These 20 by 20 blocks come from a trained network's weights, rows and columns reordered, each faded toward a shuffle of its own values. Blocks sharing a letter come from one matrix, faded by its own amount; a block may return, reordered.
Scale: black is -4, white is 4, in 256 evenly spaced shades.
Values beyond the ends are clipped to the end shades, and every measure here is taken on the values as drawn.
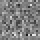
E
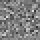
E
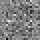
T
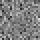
E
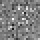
T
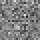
E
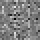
T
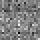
T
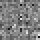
T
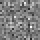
T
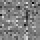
T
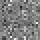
T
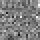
E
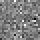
T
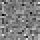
T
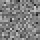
E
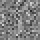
E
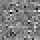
T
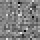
T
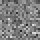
E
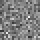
E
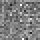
T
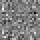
T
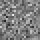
E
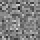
E
